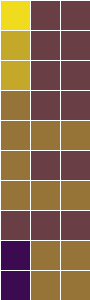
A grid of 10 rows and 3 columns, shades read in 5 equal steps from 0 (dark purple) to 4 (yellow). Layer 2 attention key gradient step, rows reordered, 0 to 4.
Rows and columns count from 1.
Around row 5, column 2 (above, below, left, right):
1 1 2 2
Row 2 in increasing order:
1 1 3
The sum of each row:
6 5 5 4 6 4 6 3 4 4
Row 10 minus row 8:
-1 1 1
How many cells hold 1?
13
